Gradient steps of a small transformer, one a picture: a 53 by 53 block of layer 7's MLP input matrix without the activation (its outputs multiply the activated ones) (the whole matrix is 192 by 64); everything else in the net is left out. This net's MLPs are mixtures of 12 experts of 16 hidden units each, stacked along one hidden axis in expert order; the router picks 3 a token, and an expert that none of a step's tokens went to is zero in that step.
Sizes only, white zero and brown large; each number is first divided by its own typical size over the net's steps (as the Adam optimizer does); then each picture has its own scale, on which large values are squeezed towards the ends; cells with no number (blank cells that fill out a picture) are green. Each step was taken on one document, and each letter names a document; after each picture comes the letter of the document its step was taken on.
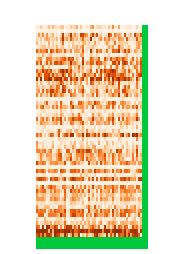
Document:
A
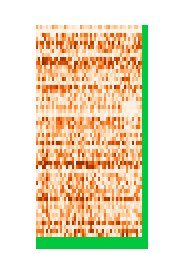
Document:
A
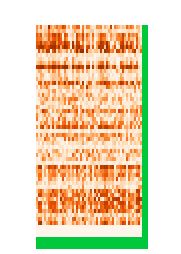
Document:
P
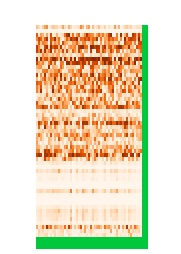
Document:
A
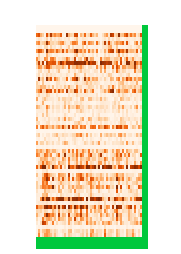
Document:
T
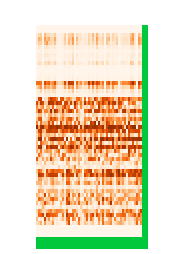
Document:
P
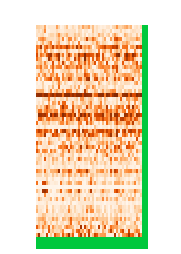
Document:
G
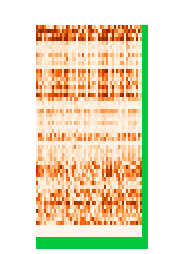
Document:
P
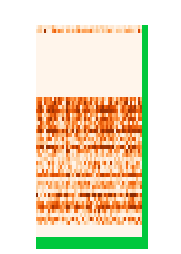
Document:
P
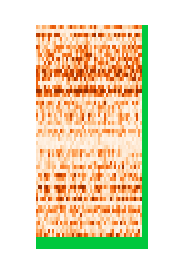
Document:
A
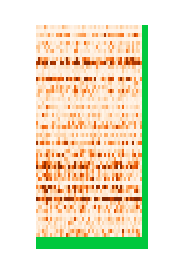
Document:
T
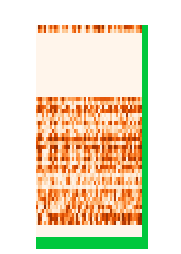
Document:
P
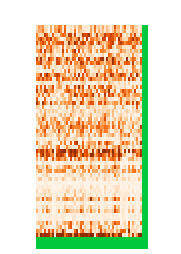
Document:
A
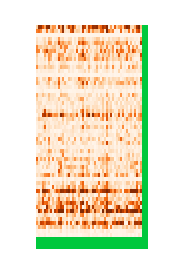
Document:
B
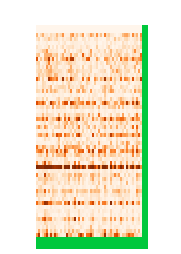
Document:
T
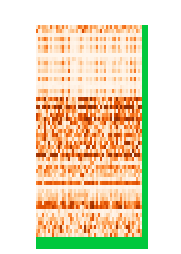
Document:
G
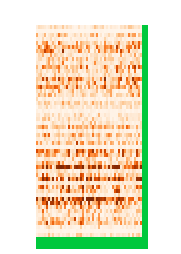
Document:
T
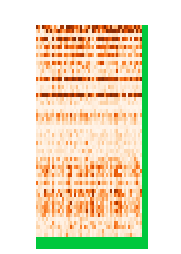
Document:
G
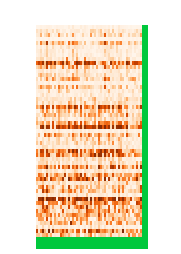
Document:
T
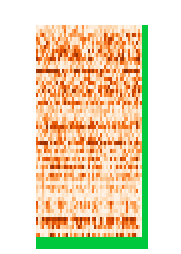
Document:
A
